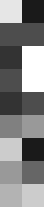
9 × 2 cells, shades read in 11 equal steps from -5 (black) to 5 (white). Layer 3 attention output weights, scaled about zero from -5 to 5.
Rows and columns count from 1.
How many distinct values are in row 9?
2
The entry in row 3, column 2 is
5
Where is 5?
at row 3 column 2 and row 4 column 2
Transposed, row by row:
4 -2 -3 -2 -3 0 3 1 2 / -4 -2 5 5 -2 1 -4 -1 3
